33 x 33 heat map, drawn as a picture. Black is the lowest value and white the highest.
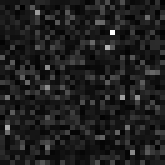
Histogram: skewed, a long tail of high values. Grain: fine. Stripes: none. Mirror symmetry: none. Slope: none. Average level on the scale: 10%.
